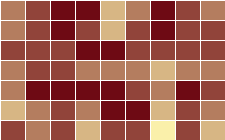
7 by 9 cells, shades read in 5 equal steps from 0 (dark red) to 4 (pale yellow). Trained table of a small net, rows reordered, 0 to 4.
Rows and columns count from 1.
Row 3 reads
1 1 1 0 0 1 1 1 1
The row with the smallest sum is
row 5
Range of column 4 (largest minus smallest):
3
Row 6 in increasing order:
0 0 1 1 2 2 2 3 3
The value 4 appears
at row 7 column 7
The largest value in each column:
3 2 1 3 3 2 4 2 3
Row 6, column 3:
1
